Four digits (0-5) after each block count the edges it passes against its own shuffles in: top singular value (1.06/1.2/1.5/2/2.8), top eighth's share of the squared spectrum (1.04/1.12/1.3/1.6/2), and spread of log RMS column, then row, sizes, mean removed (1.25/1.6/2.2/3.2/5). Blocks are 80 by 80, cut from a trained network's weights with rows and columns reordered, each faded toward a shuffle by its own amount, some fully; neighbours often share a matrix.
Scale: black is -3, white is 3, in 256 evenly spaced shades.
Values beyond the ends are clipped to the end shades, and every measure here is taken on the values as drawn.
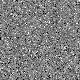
0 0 0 0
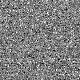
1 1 0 0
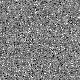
0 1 0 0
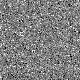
0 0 0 0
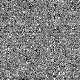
2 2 2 0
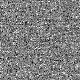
1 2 0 0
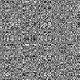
4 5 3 3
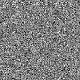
3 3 1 2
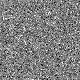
0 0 0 0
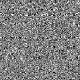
3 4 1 3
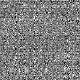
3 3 3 1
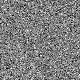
0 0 0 0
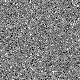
0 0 0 0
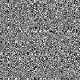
3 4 3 2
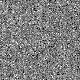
1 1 0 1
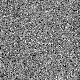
1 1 0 0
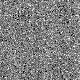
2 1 0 0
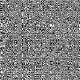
3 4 3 2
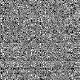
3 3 3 1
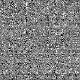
2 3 3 1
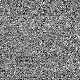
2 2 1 0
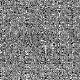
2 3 3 1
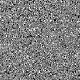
2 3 2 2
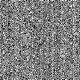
2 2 1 1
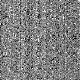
3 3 1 2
